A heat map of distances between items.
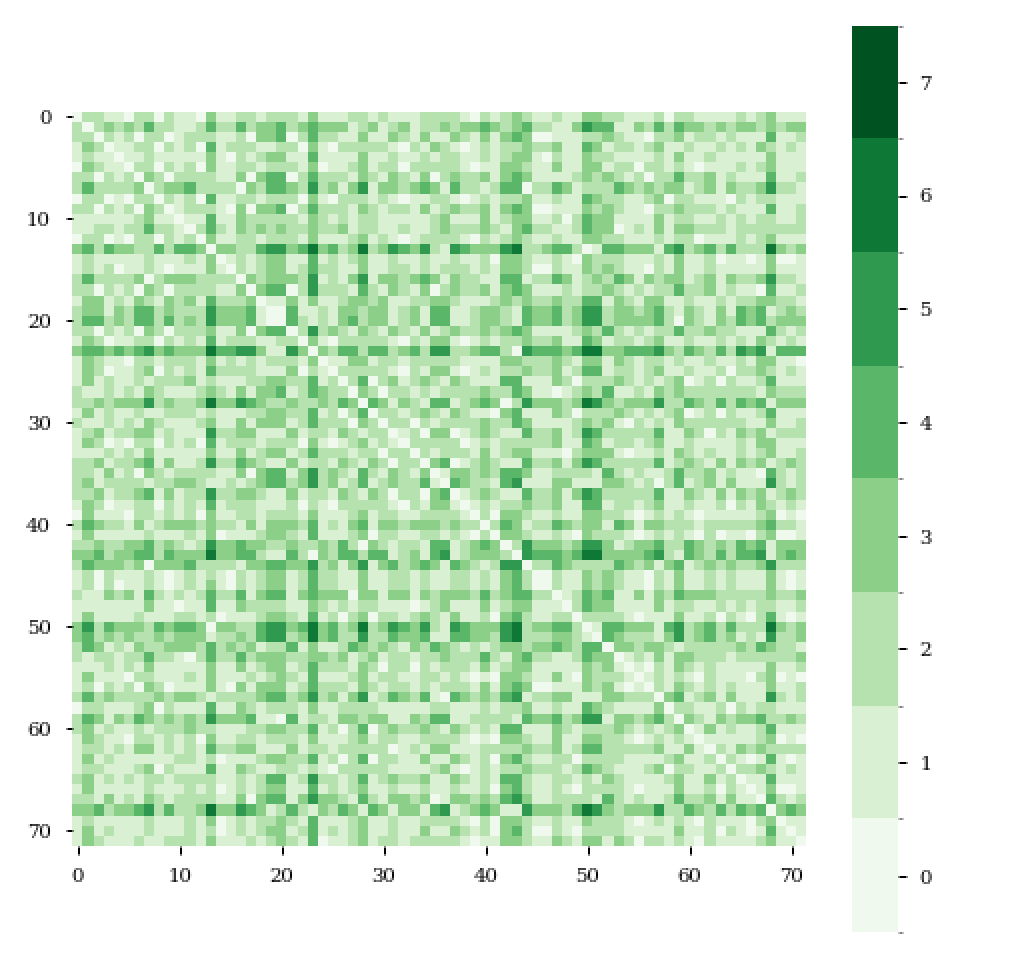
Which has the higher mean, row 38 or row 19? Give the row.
19
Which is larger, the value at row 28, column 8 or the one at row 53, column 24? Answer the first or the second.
the second
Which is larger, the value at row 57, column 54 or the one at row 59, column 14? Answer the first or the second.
the second
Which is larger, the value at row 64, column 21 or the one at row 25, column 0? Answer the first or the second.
the first
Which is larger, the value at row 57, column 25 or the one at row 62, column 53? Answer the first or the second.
the first
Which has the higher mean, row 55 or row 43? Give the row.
43
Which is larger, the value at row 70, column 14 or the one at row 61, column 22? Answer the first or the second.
the second
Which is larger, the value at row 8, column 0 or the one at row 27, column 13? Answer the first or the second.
the second
